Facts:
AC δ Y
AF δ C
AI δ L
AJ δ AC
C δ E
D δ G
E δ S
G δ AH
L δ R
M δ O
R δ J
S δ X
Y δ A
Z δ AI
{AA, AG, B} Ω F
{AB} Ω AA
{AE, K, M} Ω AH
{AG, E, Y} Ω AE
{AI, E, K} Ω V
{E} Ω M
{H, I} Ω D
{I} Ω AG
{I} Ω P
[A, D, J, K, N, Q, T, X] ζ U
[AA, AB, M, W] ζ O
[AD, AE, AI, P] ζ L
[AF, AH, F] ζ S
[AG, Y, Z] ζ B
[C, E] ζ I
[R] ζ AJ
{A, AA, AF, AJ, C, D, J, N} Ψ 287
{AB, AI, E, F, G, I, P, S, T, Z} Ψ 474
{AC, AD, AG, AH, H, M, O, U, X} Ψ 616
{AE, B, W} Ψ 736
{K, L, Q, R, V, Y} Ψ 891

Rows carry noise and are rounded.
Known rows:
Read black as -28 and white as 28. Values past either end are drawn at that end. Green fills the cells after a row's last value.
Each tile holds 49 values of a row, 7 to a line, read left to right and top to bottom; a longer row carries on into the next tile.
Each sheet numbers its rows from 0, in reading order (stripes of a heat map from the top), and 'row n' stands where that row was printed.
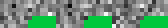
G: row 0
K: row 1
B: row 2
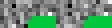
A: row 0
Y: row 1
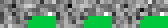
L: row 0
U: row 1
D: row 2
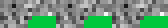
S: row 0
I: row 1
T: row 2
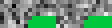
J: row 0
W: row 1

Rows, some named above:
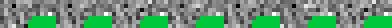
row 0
A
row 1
N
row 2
D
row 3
F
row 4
C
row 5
AI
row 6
D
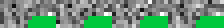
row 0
N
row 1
AF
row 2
AJ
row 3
R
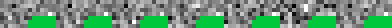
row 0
P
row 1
AH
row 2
X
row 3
AB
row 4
AF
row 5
O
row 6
G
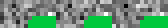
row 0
AA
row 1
H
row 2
AI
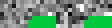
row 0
AC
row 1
M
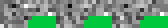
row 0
Z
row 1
E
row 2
P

